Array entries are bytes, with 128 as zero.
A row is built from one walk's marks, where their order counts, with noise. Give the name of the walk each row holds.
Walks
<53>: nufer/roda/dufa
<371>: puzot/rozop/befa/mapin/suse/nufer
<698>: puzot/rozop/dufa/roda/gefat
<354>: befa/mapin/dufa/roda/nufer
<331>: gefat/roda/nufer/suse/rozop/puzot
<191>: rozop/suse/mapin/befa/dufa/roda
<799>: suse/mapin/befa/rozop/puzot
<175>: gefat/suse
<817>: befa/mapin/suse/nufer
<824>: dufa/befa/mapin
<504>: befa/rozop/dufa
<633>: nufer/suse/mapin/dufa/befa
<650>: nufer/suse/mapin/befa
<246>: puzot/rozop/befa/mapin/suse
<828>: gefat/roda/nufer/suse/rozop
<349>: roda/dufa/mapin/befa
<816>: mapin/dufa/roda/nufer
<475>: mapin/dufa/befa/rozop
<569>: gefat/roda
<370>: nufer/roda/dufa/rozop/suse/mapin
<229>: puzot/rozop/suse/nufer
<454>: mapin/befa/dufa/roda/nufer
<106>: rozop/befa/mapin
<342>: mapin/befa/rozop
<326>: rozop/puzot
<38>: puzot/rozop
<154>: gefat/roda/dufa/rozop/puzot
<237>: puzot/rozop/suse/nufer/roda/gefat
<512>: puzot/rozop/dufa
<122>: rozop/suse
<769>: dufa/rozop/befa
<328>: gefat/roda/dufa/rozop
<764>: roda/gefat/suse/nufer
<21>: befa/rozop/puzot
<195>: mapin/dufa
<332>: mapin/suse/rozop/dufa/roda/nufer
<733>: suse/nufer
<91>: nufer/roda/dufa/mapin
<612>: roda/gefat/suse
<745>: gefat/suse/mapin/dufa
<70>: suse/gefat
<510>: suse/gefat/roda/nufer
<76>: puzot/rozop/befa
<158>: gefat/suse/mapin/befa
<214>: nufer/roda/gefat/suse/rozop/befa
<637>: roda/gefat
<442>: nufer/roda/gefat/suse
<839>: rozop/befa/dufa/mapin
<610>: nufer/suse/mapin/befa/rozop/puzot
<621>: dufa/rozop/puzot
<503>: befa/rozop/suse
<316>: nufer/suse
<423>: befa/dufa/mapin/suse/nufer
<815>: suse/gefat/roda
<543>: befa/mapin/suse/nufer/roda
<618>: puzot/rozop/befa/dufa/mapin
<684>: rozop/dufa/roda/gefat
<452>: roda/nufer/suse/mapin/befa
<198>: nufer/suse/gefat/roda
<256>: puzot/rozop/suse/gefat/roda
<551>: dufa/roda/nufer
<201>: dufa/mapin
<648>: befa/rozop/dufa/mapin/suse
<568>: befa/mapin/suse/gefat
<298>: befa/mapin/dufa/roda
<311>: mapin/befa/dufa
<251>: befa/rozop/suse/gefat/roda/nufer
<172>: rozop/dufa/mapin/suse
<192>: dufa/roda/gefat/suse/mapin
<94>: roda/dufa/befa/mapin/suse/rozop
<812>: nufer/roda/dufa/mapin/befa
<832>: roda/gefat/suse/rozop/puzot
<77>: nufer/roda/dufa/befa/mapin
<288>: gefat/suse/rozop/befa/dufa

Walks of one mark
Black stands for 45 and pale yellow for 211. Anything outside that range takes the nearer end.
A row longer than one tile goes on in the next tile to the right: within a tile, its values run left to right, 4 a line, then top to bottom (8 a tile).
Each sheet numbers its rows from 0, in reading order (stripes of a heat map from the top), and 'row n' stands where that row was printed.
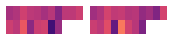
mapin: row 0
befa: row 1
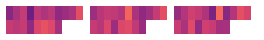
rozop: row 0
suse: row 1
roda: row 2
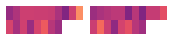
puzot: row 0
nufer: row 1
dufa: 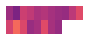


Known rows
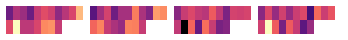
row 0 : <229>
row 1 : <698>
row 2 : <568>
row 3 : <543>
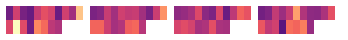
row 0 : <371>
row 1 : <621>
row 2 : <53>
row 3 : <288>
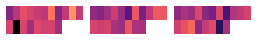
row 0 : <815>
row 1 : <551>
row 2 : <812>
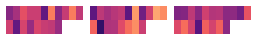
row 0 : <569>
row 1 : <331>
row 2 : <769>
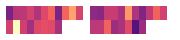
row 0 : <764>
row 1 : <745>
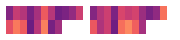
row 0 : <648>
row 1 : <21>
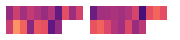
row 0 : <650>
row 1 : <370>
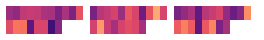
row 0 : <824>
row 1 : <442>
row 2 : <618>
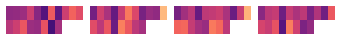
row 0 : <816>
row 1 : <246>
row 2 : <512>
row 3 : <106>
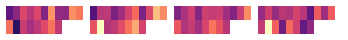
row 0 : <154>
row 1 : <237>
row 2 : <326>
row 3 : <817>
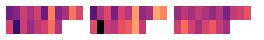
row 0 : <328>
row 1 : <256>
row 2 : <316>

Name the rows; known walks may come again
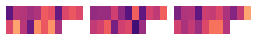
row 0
<214>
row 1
<354>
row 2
<38>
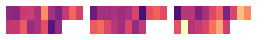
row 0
<745>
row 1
<370>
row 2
<237>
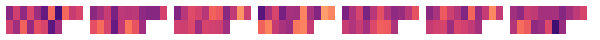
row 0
<452>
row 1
<504>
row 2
<612>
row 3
<698>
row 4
<122>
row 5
<637>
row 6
<195>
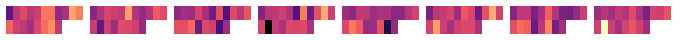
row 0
<832>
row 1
<175>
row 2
<77>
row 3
<198>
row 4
<201>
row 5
<442>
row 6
<648>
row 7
<733>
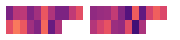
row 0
<172>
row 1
<816>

